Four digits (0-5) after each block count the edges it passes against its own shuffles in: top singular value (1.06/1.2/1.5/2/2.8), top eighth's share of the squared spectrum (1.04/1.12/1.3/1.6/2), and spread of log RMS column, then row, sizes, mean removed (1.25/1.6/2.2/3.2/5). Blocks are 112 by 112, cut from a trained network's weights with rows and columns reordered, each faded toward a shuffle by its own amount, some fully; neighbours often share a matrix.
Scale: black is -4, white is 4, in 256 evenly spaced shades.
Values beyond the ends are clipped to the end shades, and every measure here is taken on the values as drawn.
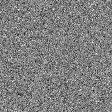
2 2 0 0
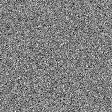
1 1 0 0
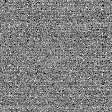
3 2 2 0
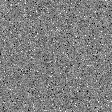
0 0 0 0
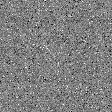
0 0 0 0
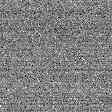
3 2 1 0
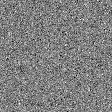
0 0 0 0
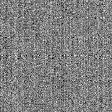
3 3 0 2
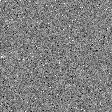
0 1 0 0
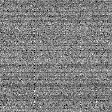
4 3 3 1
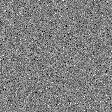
0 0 0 0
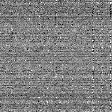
4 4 3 1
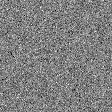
0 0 0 0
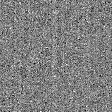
2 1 0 1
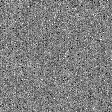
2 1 0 0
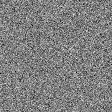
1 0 0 0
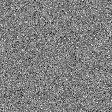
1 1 0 0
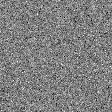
1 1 0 0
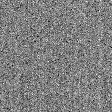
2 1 0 0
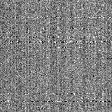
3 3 0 3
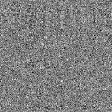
3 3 2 2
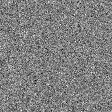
1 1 0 0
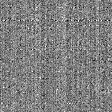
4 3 1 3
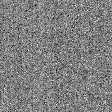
1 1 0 0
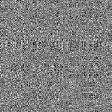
4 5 3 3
